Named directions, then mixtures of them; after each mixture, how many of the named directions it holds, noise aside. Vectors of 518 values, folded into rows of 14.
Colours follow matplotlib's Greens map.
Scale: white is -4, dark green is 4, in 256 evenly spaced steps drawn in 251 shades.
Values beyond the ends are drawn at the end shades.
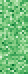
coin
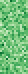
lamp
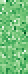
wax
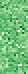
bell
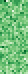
two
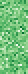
one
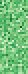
two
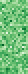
three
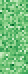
two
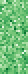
two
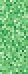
two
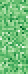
one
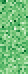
two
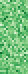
one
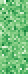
three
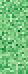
two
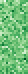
three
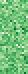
three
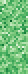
three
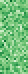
one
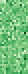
one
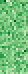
two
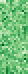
three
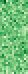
three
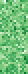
three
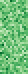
one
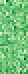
two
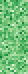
one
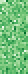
one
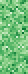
three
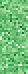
one
